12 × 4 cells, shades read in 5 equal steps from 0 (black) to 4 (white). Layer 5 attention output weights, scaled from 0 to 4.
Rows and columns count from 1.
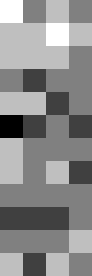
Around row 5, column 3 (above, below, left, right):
2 2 3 2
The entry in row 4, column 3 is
2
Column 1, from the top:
4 3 3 2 3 0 3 3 2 1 2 3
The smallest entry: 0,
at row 6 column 1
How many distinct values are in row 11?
2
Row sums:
11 13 11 7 9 4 9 9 8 5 9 9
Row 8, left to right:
3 2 3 1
